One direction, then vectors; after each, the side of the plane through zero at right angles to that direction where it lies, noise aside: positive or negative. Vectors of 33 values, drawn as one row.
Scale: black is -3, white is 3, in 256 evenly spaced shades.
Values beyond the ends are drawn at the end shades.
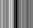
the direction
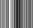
positive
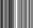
negative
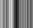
positive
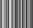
positive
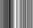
negative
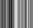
negative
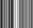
negative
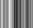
positive
